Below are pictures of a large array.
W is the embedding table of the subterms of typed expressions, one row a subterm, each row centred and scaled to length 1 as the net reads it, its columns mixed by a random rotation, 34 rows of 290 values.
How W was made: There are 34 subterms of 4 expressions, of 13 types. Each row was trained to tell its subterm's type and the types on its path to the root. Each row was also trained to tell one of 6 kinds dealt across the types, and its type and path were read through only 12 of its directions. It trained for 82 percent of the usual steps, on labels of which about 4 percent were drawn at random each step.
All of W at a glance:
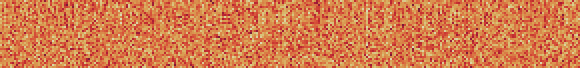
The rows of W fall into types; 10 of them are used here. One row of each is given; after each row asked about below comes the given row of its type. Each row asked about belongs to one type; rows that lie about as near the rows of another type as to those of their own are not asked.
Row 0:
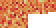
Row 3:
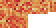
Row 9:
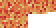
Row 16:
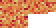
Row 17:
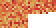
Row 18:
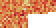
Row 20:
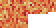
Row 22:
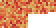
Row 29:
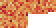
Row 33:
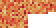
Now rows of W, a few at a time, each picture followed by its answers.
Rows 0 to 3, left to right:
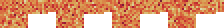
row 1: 33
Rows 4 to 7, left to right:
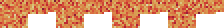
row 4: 22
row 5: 22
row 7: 9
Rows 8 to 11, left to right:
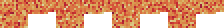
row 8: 17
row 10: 33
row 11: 9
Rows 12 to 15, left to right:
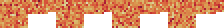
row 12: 17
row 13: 20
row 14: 3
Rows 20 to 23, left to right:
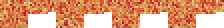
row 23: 18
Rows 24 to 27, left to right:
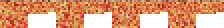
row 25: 20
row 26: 33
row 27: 3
